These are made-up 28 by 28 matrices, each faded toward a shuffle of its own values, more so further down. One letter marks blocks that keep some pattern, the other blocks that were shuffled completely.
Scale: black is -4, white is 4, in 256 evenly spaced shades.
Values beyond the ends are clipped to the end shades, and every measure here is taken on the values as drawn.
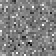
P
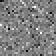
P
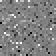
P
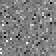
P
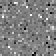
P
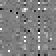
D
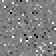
P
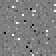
P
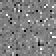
P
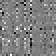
D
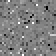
P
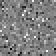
P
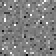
P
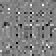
D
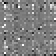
D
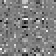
D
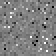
P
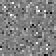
P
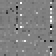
D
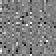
D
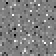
P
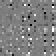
D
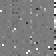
D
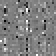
D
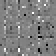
D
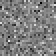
P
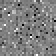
P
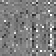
D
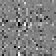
D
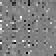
D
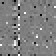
D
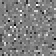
P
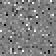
P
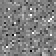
P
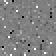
P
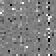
D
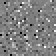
P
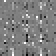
D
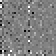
D
